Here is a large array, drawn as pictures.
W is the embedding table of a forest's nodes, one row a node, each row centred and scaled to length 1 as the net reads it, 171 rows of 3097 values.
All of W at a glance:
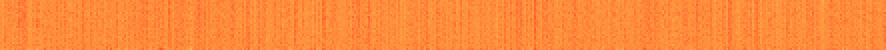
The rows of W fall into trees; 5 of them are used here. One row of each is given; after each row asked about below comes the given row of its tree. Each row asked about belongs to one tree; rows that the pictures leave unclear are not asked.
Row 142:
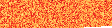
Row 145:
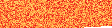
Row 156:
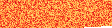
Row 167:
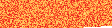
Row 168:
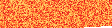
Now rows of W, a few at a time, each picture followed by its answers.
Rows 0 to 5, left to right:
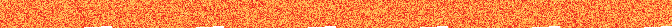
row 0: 168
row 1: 168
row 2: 167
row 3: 145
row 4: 156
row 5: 156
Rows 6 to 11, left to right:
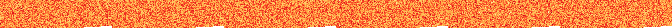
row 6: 168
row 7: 168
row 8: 142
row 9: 156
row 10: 167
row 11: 167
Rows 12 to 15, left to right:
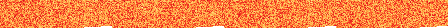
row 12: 156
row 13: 145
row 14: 156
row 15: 156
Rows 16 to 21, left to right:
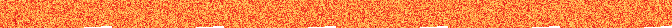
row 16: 156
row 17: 167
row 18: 168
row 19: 168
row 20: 167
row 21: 168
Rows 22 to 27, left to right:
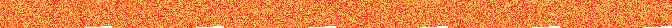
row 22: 168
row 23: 156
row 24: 145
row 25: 142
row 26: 142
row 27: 167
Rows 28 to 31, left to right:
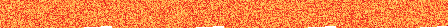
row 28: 145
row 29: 168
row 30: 156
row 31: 156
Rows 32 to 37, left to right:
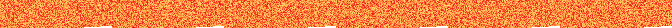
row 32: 168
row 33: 156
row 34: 142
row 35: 167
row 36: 167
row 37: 168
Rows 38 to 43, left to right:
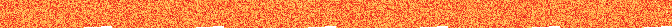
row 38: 167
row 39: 156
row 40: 156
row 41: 156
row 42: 167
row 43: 145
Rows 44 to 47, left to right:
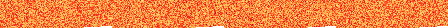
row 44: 168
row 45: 167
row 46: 145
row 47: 167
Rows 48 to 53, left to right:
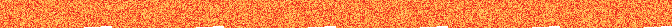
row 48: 167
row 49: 145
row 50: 168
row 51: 168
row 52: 145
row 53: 167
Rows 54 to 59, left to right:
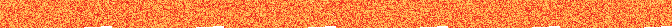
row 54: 168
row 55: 156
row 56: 142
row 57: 156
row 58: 168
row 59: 142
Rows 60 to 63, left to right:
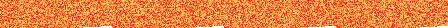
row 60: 167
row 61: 168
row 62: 168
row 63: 156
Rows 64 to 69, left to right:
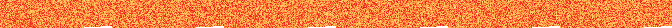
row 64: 156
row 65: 168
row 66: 142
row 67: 167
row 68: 168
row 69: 156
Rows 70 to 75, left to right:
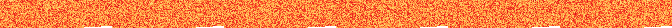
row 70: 156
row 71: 156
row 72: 167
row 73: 156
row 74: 142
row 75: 156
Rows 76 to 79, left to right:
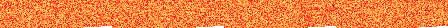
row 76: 167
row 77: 156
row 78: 168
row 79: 145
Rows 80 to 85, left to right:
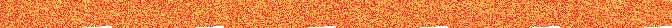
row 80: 156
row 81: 167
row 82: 168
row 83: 167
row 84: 145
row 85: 156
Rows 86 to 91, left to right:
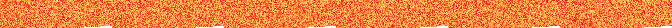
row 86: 156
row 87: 167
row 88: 142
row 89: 156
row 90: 167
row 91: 156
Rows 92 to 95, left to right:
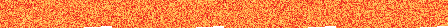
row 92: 167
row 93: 142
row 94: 167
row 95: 156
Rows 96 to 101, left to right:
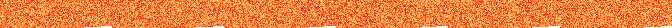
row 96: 145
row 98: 168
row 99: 142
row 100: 168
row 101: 167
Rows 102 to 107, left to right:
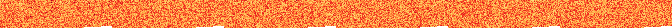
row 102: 168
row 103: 156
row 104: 142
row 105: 168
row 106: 156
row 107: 145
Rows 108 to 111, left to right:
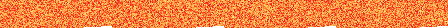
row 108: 167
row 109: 156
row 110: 145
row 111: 145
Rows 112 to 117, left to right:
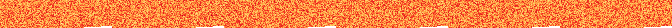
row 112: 168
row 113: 167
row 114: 156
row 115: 167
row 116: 142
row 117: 167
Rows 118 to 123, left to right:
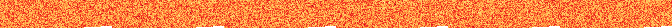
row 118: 168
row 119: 142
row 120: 156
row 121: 156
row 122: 145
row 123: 142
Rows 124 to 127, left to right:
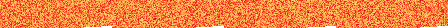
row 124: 142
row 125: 168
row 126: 156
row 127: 168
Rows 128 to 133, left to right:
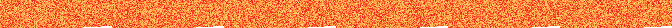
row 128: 167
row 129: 145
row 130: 168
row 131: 168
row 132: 168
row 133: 167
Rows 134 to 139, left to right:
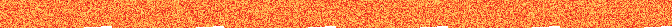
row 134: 167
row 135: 168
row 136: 145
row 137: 142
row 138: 167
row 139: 145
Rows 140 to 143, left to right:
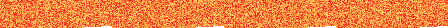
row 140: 156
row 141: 142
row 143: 167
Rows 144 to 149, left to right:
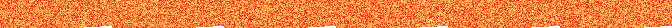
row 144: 167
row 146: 145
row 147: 142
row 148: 145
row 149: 167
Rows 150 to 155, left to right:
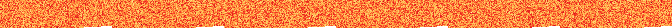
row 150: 167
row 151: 168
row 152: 168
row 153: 145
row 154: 168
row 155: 156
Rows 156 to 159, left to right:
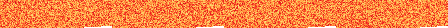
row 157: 168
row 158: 167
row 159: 156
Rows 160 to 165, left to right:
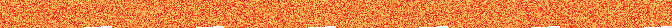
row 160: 142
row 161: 145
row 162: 142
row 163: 167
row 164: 168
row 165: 142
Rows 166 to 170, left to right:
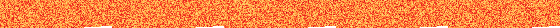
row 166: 168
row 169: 167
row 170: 168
